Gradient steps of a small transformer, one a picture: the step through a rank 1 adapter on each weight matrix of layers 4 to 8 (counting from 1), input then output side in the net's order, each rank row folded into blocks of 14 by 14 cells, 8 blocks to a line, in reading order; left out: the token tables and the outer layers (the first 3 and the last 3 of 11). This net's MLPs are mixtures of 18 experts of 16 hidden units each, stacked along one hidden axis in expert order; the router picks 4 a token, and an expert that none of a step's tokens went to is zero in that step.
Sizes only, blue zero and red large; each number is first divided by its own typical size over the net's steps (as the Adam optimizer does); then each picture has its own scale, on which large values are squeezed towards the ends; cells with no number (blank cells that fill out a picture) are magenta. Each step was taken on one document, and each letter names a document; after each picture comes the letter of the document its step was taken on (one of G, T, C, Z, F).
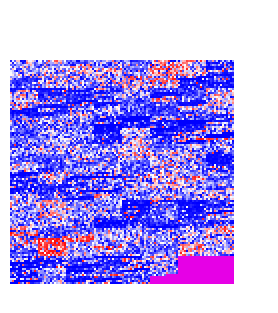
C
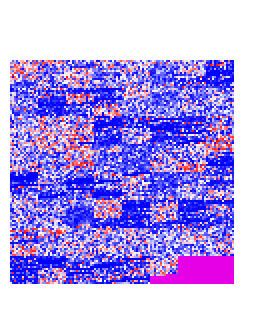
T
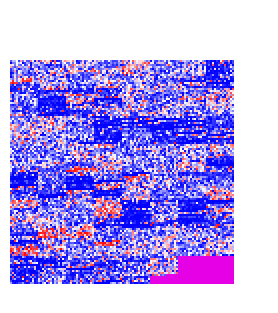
T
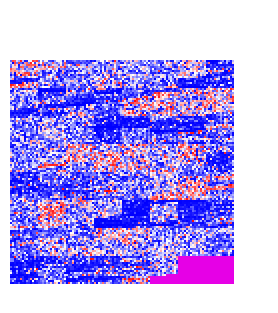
C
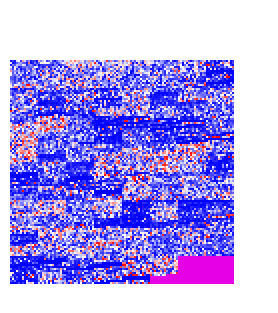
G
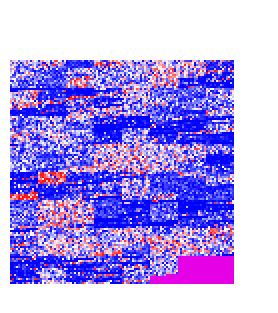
C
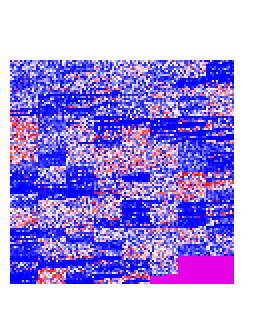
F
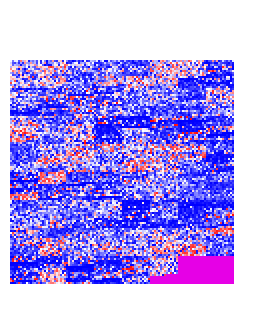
C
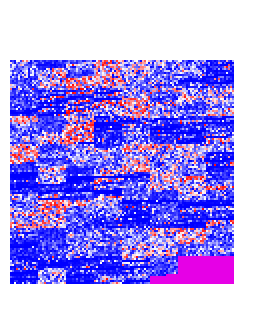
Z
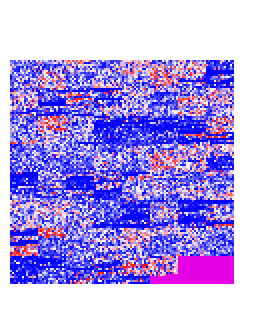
T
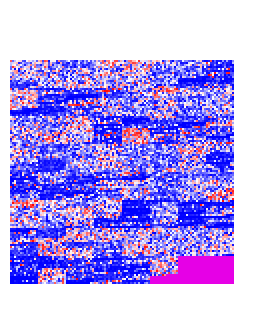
F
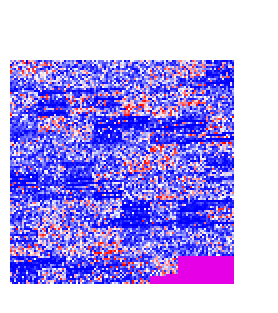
G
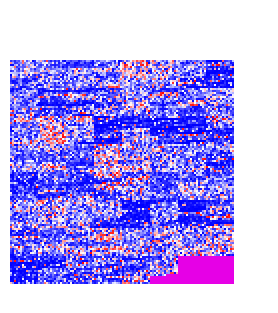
G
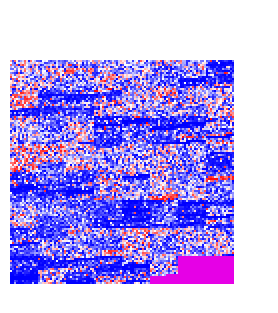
F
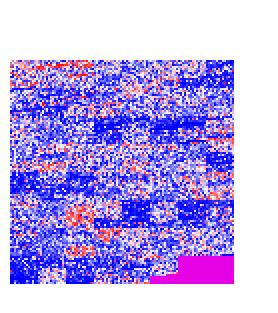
Z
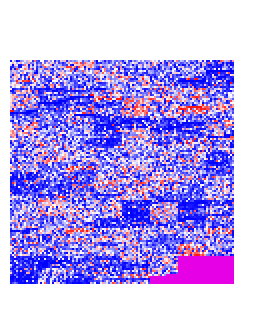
Z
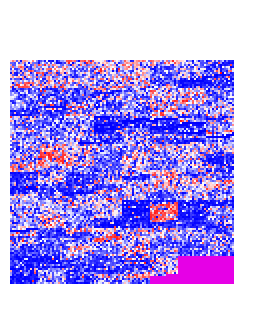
Z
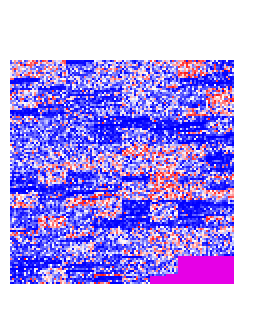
C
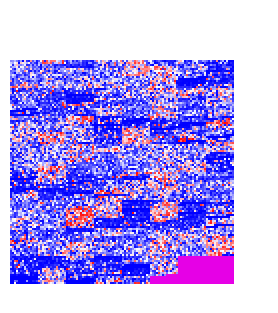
F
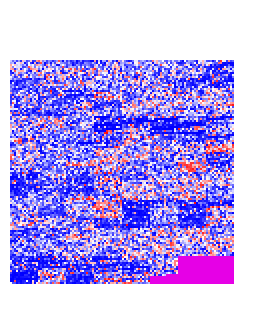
Z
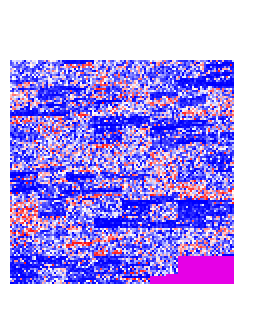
C
